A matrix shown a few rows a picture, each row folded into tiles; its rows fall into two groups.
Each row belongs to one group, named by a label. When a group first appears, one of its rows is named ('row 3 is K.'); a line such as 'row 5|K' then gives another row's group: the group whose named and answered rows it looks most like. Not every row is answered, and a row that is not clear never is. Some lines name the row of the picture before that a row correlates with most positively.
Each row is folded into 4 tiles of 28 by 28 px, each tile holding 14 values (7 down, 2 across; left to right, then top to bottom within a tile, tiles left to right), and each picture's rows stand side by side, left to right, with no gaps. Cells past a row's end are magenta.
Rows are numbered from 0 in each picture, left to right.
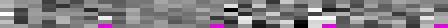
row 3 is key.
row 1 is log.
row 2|key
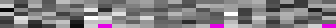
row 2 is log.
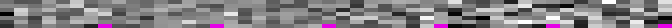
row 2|log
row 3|key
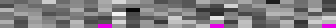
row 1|log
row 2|key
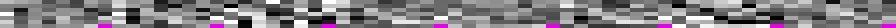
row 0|log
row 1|log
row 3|log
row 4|log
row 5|log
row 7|key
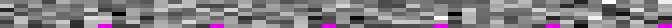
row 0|key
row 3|log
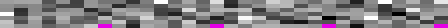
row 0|log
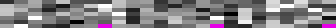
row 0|log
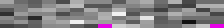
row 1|log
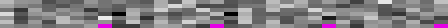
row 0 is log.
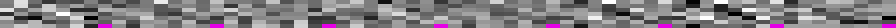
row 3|key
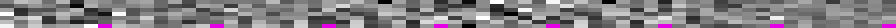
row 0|log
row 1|log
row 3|key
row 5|key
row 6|log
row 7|key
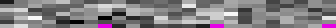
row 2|log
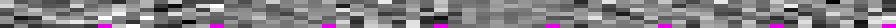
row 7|key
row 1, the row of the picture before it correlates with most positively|0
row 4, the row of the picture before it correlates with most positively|1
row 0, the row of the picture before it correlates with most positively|1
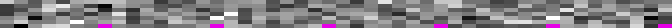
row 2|log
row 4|log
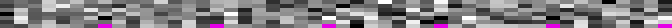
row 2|log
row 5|key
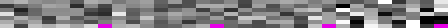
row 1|log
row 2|key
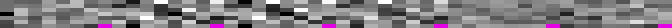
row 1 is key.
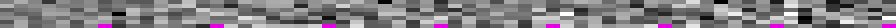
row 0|key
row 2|log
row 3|key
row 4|key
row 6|key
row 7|log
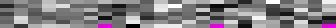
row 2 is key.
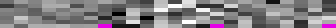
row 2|key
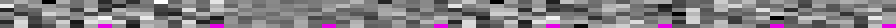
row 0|key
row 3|key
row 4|key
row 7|key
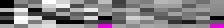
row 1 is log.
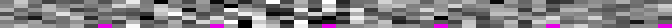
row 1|key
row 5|log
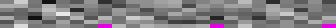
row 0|key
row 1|log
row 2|key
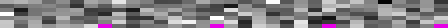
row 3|key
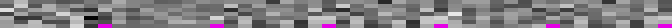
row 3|key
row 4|log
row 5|key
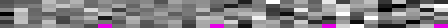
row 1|key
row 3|log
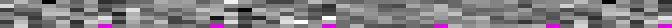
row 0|key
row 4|log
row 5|key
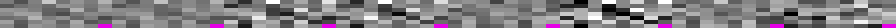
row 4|key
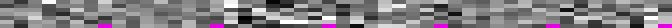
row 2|log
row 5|key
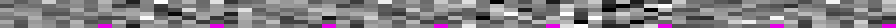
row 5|log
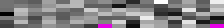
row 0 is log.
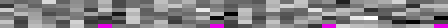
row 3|log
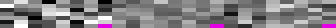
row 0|key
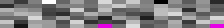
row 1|key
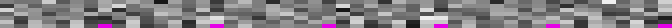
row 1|key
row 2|key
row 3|key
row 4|key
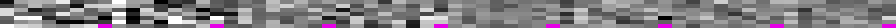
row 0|log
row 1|log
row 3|key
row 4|log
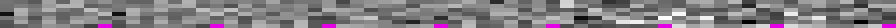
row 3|log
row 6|log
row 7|log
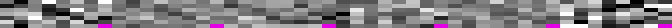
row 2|log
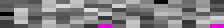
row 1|key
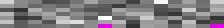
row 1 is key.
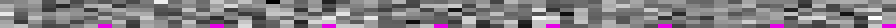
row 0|log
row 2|key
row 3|log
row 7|key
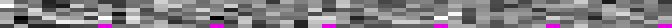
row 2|key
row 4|log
